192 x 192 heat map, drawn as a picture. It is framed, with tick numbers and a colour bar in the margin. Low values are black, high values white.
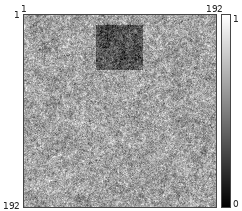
Ninth with the lowest average: top middle. Stripes: none. Odd patch: lower, in the top middle. Grain: blotchy.
